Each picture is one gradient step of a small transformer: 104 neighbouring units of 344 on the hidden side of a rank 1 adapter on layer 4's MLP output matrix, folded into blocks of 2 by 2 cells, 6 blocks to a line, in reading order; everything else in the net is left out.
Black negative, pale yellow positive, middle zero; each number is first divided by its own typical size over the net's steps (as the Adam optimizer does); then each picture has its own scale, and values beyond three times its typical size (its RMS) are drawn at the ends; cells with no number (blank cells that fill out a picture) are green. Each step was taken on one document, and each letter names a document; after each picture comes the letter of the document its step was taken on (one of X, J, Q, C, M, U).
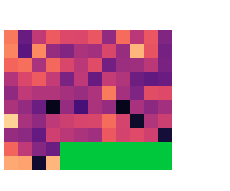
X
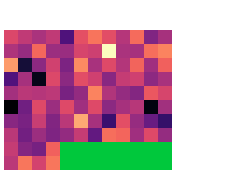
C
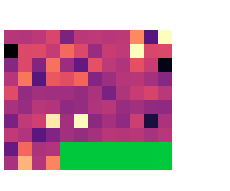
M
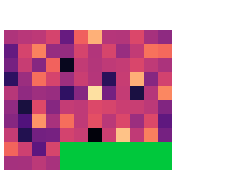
C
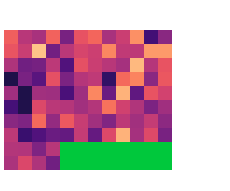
C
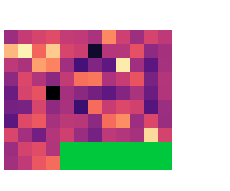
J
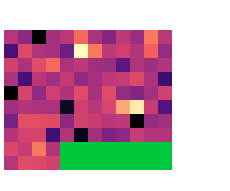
J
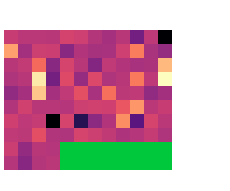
M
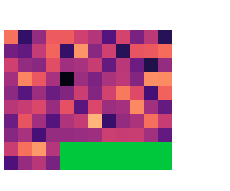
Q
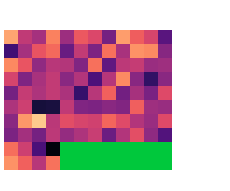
X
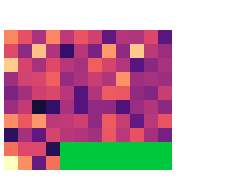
X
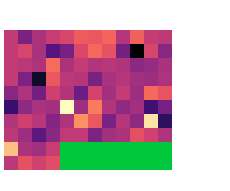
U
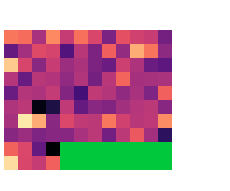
X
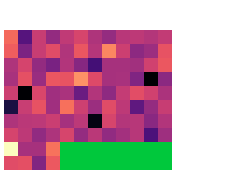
Q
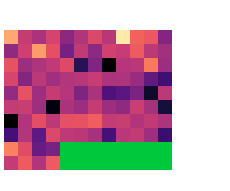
X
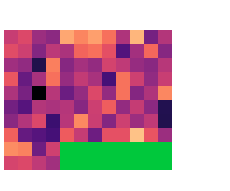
C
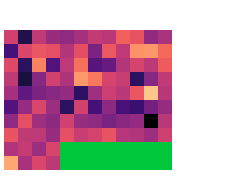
Q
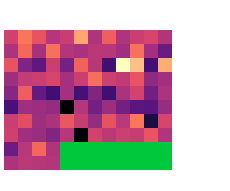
J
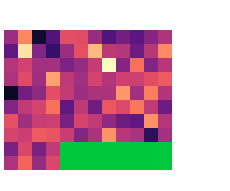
J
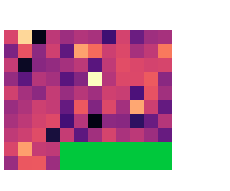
J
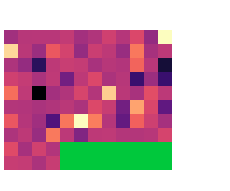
M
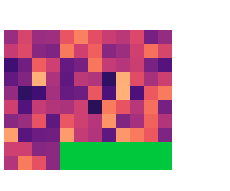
C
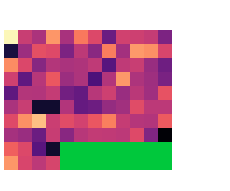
X
